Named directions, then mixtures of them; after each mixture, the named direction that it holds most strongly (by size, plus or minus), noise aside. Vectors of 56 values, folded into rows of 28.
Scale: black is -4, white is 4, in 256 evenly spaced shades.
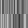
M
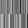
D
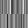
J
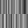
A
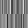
J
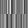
J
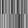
M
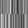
J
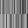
A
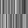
A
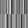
J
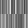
J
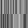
M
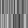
M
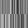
D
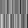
D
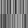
J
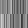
D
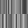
A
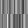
M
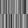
A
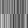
M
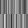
A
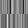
J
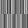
J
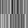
J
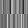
J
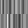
M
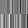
D
